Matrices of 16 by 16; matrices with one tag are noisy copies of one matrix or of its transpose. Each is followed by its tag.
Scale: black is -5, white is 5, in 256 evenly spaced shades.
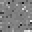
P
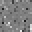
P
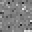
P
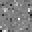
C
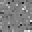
P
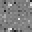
C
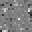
C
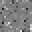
P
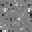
C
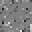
P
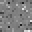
P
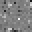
C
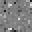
C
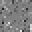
P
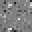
C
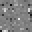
C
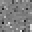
P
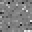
P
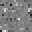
C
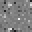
C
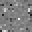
C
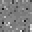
P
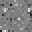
C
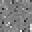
P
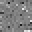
P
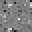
C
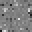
C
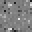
C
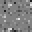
C
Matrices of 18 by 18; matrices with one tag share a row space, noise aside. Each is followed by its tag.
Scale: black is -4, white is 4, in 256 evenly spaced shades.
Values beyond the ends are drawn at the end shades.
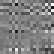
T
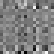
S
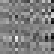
T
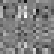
S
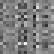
S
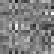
T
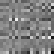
T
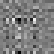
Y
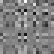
S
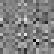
S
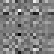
Y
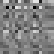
Y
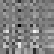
Y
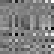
T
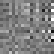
T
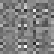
S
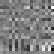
T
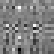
Y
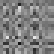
Y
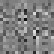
S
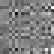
T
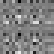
Y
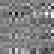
T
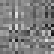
T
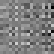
T
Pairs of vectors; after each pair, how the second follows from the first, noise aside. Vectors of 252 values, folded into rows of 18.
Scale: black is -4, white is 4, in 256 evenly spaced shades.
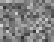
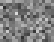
copied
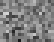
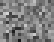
copied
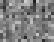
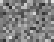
shuffled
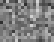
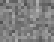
shrunk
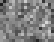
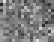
sign-scrambled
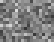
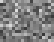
copied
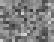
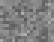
shrunk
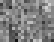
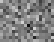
shuffled
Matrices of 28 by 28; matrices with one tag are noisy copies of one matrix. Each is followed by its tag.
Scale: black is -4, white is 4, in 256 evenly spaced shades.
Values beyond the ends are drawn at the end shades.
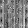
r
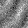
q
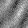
q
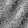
q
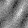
q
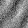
q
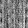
r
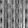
r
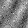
q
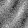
q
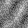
q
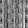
r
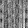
r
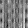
r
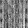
r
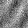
q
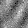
q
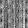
r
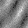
q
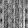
r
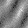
q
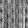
r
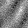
q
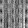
r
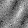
q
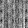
r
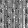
r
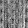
r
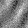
q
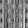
r
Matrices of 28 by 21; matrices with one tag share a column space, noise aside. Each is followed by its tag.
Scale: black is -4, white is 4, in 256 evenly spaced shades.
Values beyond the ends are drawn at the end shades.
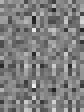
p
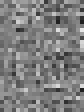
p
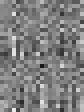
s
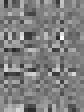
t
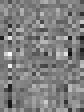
s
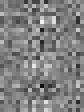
p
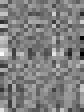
s
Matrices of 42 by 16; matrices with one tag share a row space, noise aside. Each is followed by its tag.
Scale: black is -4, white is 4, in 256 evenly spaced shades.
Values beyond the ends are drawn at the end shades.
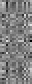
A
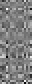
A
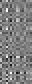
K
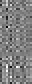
K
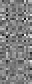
A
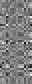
A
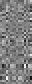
A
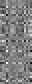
A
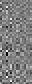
K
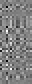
K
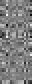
A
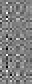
K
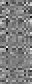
A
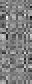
A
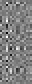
K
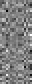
A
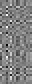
K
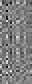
K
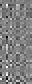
K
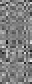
A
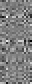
A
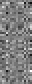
A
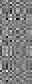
K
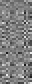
A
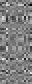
A
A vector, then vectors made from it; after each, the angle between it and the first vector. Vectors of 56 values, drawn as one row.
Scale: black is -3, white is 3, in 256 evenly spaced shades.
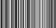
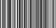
nearly opposite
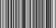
orthogonal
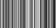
orthogonal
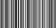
nearly parallel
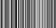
nearly parallel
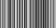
nearly opposite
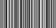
partly aligned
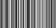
nearly parallel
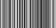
nearly opposite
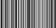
nearly parallel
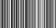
partly aligned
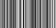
orthogonal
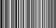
nearly parallel
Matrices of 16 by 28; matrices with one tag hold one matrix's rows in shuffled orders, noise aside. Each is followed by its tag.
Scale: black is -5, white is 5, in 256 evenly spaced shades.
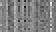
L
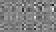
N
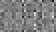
N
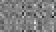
N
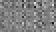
N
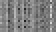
L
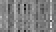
L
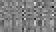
N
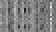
L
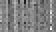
L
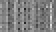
L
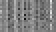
L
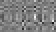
N
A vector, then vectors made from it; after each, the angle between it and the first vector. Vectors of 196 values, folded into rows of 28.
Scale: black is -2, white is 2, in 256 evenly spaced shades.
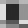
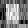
nearly opposite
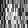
partly opposed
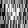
partly opposed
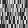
orthogonal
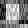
nearly opposite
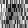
partly aligned
